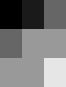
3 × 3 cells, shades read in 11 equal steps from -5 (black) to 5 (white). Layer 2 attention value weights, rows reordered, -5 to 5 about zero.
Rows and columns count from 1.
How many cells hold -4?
1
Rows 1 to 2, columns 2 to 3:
-4 -1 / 1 1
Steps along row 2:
up same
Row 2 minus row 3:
-2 0 -3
